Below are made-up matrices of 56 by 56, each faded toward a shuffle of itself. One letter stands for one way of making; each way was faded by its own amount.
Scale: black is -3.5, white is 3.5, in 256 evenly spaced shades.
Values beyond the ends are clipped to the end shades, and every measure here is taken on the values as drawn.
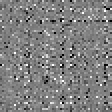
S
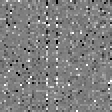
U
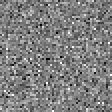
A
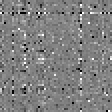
S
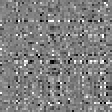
S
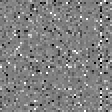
U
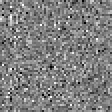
A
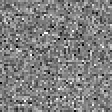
A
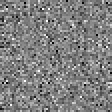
A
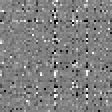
S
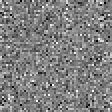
A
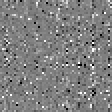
U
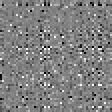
S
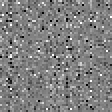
U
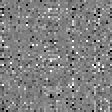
U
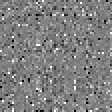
U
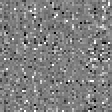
U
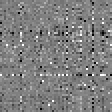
S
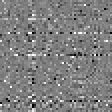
S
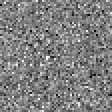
A
